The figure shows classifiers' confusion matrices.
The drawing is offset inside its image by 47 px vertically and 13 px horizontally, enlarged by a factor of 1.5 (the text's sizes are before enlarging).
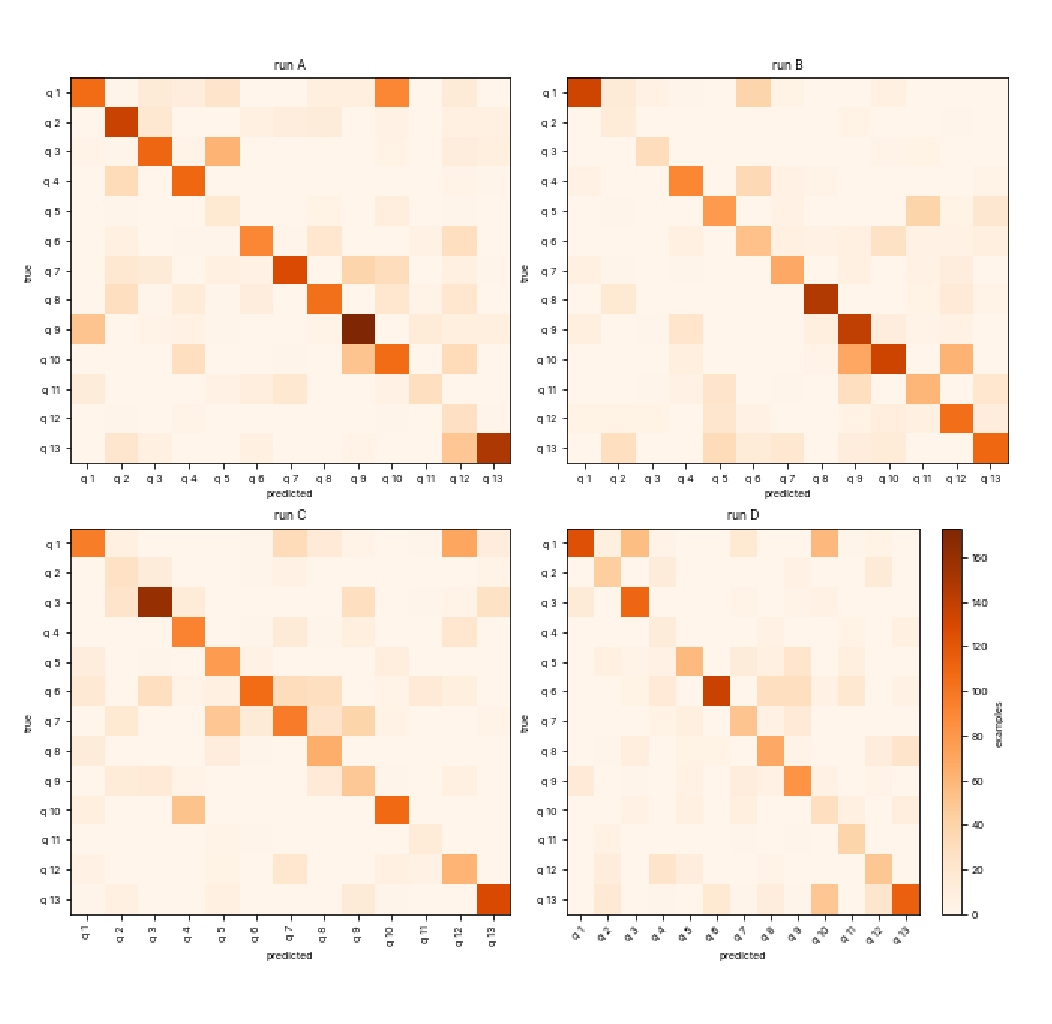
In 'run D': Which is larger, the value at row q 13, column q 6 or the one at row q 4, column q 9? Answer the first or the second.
the first
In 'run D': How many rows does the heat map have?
13
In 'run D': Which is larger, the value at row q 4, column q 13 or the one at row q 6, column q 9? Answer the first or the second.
the second
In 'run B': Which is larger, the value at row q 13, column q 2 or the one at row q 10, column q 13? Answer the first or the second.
the first
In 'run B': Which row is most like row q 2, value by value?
q 3
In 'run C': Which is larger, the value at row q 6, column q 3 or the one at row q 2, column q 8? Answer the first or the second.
the first
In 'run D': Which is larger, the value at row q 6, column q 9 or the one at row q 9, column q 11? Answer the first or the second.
the first
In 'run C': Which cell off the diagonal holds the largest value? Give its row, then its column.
q 1, q 12
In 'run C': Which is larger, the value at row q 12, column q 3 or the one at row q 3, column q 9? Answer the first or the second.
the second
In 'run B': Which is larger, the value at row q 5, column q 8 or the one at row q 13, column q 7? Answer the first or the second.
the second
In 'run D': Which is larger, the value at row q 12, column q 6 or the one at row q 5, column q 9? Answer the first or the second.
the second
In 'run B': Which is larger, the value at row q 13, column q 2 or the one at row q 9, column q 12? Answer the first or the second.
the first
